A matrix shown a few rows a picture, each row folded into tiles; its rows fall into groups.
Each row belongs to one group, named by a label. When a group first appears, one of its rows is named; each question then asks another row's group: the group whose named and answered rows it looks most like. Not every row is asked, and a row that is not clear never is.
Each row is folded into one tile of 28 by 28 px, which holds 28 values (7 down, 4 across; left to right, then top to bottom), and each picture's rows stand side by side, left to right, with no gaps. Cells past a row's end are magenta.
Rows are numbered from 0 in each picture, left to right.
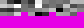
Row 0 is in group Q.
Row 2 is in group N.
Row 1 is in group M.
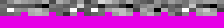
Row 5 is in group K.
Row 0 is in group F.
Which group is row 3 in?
F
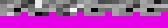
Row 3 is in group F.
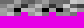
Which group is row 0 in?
K
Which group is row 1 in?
K
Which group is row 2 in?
N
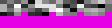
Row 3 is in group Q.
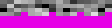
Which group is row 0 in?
N
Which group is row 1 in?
Q
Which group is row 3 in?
K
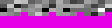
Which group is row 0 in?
N
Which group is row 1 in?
K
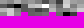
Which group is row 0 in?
Q
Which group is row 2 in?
M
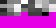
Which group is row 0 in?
N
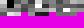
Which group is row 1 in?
M
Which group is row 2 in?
F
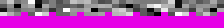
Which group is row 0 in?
N
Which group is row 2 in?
F
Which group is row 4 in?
Q
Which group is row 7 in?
K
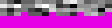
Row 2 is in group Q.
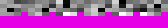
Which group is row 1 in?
K
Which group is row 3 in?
K
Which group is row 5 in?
N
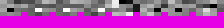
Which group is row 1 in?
F
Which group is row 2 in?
F
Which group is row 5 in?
K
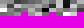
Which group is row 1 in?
K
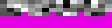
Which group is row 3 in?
M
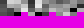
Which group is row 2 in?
K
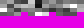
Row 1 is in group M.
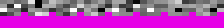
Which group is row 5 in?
F
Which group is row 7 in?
K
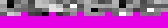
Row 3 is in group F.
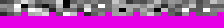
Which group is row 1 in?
Q
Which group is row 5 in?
K
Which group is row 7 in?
F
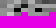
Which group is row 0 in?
K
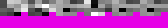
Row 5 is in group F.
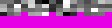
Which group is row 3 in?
F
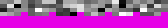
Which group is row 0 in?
N
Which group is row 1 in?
F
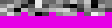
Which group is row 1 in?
M
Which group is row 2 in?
Q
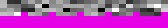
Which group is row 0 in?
Q
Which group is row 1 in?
N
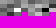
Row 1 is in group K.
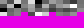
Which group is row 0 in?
N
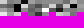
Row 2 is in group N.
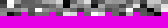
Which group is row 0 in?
M
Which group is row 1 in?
F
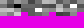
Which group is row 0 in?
Q
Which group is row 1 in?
F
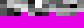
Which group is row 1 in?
M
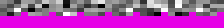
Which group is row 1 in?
N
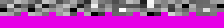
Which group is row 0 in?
N
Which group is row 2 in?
K
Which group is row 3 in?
M
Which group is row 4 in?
F
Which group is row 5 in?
M
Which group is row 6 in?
N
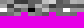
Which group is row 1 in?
N
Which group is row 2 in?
F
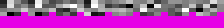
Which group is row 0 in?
M
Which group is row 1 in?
M
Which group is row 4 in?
Q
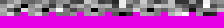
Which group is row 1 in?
K
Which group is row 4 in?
M
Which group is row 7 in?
M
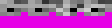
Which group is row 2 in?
K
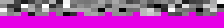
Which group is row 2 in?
M
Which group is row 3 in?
K
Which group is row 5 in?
Q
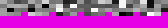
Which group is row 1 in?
N
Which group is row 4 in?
M
